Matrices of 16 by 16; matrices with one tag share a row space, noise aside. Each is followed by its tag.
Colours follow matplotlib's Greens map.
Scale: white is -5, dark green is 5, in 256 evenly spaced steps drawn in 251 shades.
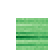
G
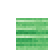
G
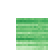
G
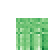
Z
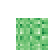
Z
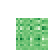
Z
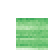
G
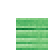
G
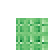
Z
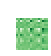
Z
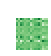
Z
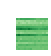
G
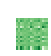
Z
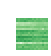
G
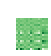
Z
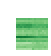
G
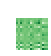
Z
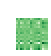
Z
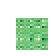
Z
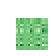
Z
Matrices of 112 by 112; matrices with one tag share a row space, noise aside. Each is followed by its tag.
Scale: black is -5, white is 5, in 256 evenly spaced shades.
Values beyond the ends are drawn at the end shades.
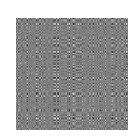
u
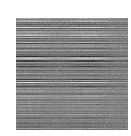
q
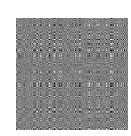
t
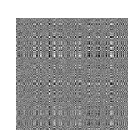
t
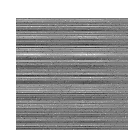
q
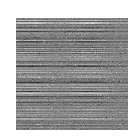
q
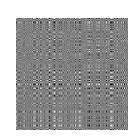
t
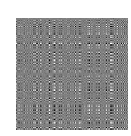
t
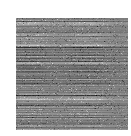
q
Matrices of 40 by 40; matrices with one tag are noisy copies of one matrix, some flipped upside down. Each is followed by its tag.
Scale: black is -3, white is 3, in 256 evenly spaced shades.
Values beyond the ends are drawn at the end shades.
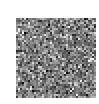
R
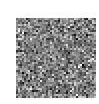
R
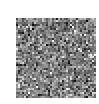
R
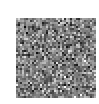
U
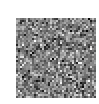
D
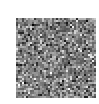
R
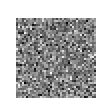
R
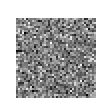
R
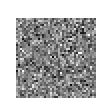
D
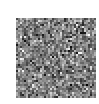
D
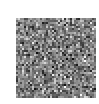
U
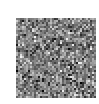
D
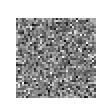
R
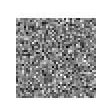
U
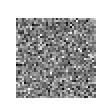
R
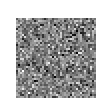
D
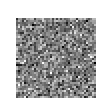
R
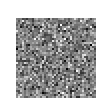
U
